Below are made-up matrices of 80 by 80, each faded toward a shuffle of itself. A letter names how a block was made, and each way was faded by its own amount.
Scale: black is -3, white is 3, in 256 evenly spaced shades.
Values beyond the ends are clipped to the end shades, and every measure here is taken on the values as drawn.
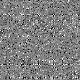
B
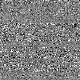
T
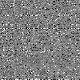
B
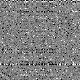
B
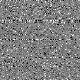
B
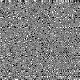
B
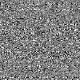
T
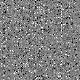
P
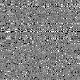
B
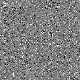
P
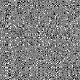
B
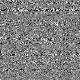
T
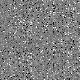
P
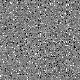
P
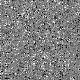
P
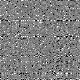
B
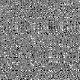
B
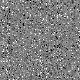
P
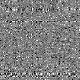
B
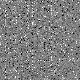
P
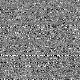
T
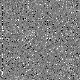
P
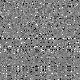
B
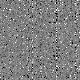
P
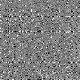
B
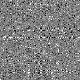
B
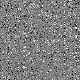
P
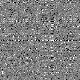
B
